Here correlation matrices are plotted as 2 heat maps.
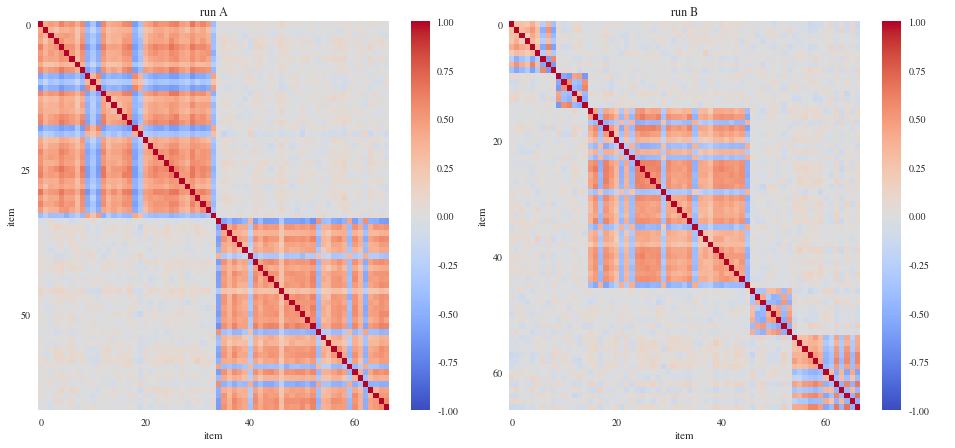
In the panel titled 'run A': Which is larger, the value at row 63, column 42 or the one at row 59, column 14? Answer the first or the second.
the first
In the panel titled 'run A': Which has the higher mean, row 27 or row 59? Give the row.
27
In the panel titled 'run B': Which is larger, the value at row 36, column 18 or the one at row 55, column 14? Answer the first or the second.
the first
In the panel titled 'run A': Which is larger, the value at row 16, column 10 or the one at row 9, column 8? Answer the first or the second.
the first
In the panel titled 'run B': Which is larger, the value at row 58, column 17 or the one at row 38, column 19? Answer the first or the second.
the second
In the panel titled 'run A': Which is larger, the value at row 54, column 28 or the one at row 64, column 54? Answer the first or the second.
the second
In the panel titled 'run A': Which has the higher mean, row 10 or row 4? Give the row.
4
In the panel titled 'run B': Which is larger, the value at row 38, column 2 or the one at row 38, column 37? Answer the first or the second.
the second
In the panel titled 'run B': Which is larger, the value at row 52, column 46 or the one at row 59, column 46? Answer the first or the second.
the second
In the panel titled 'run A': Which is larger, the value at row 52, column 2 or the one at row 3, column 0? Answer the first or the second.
the second
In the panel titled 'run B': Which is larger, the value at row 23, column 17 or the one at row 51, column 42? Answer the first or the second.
the first
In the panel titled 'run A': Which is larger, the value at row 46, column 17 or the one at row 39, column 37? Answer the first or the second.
the second
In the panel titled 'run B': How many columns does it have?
67
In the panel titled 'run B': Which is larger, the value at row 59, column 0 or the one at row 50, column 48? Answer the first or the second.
the first
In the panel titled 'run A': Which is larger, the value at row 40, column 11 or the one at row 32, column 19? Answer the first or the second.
the first
